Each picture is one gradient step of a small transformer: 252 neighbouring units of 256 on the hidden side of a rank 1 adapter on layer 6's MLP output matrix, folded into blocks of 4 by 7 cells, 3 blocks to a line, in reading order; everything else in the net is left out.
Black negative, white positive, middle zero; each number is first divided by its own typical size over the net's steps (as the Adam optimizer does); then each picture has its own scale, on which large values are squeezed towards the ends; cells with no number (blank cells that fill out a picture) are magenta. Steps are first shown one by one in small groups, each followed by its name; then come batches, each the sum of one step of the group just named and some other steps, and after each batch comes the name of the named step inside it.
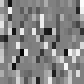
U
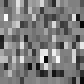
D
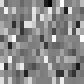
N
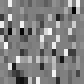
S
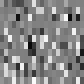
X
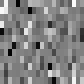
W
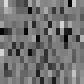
W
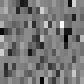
W
